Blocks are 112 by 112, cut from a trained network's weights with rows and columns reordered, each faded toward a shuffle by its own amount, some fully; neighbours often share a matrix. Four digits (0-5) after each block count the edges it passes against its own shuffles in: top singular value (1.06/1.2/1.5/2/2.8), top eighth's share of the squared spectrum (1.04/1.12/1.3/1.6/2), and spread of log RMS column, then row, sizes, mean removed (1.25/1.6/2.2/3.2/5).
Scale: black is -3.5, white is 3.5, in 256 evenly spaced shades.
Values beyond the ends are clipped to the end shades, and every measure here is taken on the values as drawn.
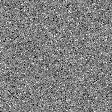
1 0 0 0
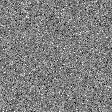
1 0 0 0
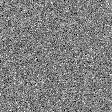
0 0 0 0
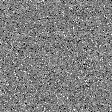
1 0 0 0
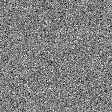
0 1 0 0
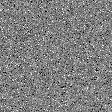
0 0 0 0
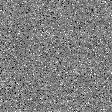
0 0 0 0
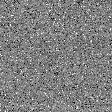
1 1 1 0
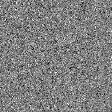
2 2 1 1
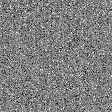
1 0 0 0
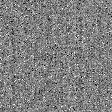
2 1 0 0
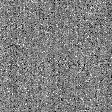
2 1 0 1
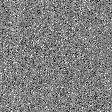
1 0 0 0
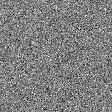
1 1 0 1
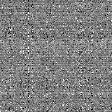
3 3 3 1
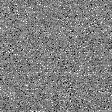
1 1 1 0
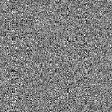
3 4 3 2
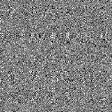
3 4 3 3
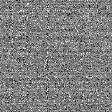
3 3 3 1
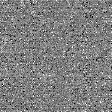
2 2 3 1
